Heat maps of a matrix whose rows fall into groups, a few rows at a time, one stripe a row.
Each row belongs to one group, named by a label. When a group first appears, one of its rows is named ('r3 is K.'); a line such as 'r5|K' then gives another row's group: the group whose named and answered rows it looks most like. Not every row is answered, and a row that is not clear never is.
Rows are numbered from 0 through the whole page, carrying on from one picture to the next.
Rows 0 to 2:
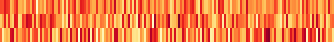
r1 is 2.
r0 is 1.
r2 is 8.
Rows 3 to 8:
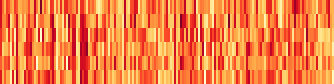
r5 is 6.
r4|1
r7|1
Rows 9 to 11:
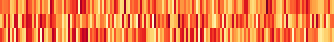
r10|2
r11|6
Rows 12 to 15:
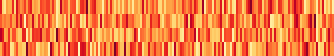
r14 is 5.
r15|1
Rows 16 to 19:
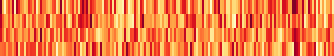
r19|2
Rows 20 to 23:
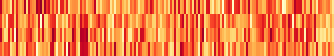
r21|6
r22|6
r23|1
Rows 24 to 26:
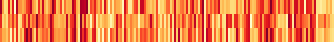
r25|8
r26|8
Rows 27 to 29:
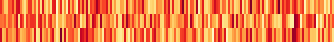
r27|6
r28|2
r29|1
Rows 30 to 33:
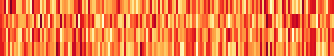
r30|5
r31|1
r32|5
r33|5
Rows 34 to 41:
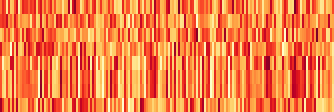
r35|1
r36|2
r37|8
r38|8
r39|8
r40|8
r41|6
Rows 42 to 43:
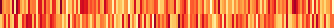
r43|2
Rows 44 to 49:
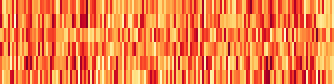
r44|8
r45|6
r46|2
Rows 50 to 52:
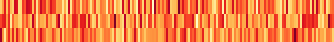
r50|2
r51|5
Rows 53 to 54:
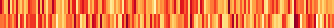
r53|6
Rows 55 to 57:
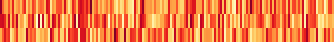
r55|5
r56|6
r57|1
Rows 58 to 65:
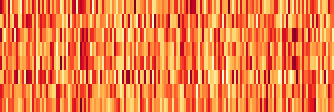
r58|5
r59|2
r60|6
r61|1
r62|1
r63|2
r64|5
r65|5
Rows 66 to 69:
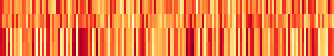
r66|5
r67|8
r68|5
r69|5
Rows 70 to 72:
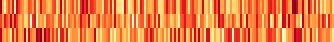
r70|6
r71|1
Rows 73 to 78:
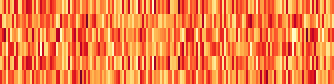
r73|2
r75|5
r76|6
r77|2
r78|5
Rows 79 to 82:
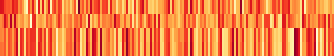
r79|6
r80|1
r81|2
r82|2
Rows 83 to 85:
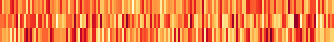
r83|8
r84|2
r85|8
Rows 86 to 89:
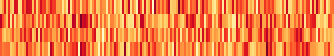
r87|5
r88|8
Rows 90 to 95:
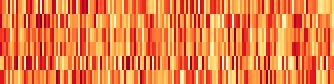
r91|8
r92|1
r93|1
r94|2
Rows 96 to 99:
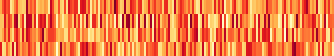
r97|2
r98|2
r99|8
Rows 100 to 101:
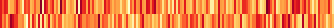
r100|1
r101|6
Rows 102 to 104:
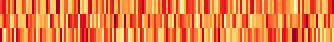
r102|5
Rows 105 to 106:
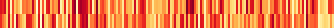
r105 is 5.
